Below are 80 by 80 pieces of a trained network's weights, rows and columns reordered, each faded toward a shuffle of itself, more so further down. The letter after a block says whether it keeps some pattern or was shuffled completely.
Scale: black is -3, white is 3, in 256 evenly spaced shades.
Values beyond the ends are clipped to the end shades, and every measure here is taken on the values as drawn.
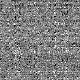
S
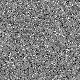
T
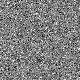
T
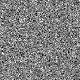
S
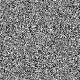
S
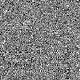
S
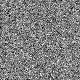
T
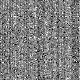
S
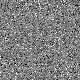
T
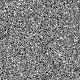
T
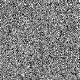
S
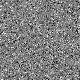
T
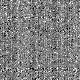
S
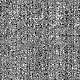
S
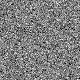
T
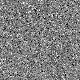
T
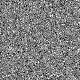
T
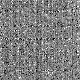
S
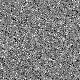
T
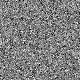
T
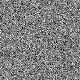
S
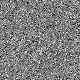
T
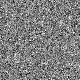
T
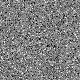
T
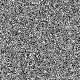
T
